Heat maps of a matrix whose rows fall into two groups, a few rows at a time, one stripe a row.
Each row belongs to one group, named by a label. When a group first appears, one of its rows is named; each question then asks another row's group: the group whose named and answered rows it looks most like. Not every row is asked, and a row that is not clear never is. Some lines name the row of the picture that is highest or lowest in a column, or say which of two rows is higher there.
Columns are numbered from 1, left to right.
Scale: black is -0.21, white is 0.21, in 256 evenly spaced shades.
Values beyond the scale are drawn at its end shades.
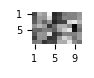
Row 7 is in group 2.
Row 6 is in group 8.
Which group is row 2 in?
8
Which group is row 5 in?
2
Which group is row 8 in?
2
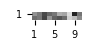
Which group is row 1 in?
2
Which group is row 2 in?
8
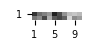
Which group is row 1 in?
8
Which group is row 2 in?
8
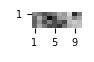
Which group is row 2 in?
2
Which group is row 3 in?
8
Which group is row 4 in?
8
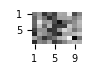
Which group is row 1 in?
2
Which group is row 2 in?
2
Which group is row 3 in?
8
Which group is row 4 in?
8
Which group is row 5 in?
2
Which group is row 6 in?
8
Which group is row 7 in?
2
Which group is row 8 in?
8
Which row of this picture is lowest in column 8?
3
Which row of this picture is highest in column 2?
3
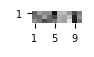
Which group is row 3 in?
2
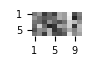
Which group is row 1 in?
2
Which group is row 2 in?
2
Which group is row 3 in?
8
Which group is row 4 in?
2
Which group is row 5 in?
8
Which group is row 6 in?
8
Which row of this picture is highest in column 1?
2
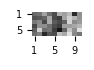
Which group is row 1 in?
2
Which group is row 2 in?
8
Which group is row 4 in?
8
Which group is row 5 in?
8
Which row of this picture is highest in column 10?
5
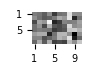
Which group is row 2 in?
2
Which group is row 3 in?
8
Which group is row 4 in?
8
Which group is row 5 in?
8
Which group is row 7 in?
2
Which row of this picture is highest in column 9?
5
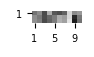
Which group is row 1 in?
8
